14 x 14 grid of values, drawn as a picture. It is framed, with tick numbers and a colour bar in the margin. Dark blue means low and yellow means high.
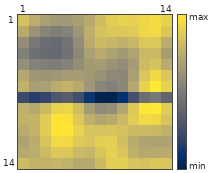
The centre is the ninth with the lowest average. The values are skewed, with a long tail toward low values. Overall the values sit about 70% of the way up the scale. Row 8 differs from the rows beside it.
